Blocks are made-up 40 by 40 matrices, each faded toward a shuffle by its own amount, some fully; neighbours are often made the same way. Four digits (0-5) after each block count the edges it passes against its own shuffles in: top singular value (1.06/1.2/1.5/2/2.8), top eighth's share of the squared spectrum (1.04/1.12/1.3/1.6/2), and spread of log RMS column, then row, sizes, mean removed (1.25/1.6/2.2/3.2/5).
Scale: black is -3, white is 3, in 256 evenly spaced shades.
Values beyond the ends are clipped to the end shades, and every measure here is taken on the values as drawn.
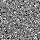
0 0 0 0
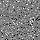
0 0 0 0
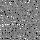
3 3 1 1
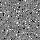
0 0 0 0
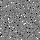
0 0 0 0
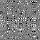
3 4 1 2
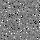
1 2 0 0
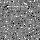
2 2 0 0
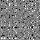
3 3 2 2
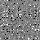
3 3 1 2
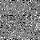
2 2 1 2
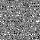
2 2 0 2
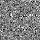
2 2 0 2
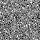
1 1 0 0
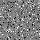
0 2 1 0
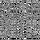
4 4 1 2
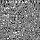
3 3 2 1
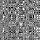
4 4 3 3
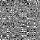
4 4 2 2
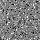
1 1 0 0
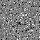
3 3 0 0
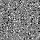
1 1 0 0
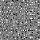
3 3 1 1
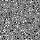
2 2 0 0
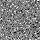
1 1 0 0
